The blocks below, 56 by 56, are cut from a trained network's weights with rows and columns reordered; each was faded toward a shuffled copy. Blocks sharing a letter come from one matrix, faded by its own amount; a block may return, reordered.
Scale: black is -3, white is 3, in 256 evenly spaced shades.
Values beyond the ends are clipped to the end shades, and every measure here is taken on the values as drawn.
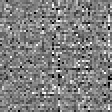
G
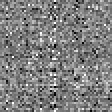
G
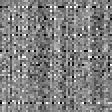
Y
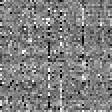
G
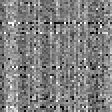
Y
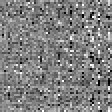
G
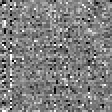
G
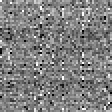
G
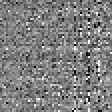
G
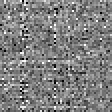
G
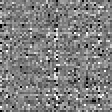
G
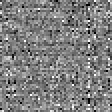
G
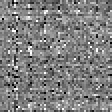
G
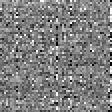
G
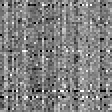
Y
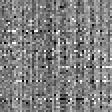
Y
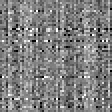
Y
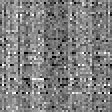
Y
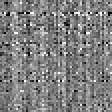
Y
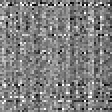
Y
